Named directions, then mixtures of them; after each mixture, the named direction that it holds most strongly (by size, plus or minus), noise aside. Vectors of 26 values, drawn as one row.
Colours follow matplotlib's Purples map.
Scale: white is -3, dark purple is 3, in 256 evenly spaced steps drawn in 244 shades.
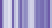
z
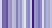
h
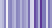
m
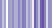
m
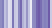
z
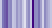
h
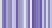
h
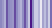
m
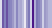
h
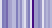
h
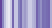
z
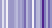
h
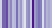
h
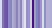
h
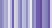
z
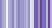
m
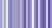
m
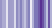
m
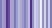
m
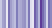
m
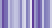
h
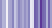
m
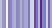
m
